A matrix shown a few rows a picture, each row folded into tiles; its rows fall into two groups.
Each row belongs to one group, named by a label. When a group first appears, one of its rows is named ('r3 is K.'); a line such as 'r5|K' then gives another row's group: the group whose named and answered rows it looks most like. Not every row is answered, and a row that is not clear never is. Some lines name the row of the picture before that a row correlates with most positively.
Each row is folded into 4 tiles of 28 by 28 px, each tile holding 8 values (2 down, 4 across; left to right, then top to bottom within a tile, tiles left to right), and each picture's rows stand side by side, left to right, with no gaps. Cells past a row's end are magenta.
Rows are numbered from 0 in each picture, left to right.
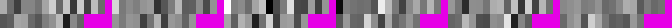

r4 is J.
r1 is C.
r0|J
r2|C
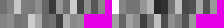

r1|C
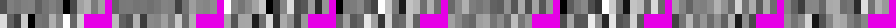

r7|J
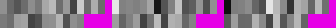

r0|J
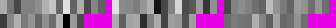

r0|J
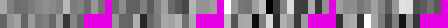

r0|J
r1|J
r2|C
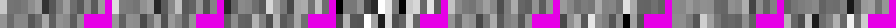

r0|C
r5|J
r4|C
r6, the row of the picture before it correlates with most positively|3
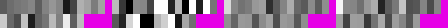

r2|C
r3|C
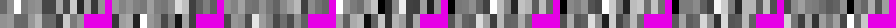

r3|C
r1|J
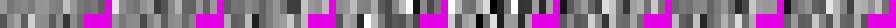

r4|C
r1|C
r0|J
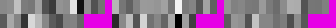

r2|J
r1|J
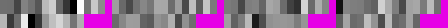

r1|J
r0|J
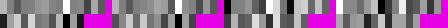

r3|C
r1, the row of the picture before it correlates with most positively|1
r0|J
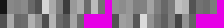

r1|J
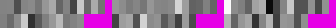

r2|C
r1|J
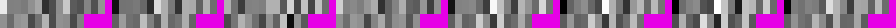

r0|C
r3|C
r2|J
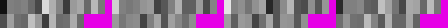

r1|C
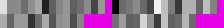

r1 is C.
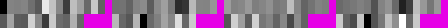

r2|J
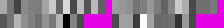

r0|J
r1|J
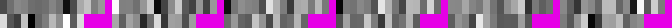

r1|C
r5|J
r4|J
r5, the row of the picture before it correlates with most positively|0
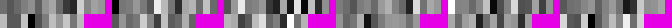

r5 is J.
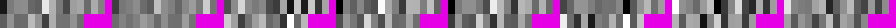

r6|C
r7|C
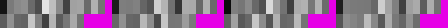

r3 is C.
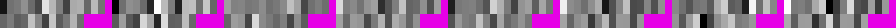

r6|J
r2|J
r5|C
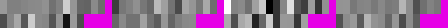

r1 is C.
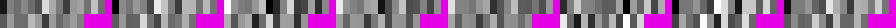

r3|C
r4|C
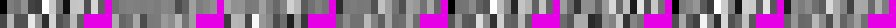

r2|J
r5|J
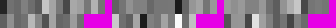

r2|J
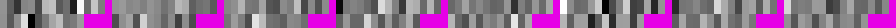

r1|J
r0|J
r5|C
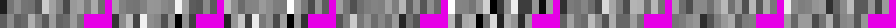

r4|C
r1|J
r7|C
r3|J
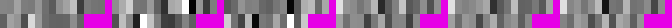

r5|C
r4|C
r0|J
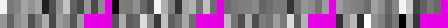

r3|J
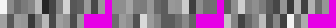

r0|C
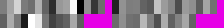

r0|J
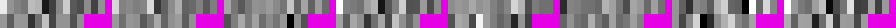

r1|C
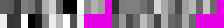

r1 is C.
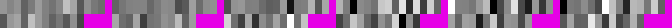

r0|J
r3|J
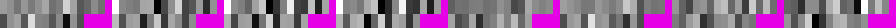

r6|J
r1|C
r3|C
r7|J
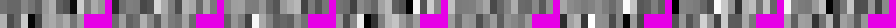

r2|J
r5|J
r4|C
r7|C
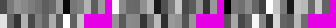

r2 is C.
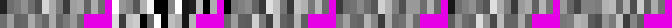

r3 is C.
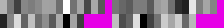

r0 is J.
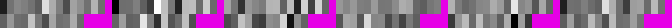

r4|J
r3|J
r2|J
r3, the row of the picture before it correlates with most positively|0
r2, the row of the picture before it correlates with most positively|0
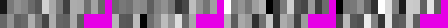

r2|C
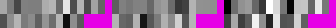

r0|J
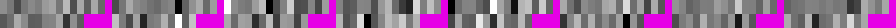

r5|J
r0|J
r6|J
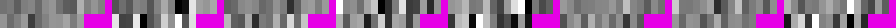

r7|J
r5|J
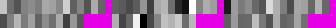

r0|J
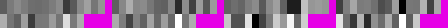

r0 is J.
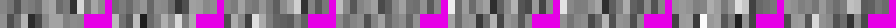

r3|C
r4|C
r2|J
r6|J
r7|J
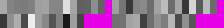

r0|J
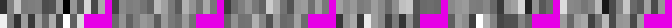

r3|J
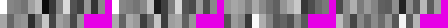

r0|C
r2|J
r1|C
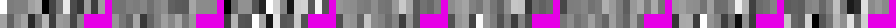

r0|C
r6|J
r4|J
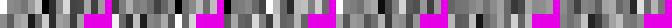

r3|C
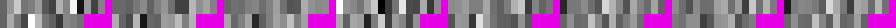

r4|J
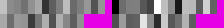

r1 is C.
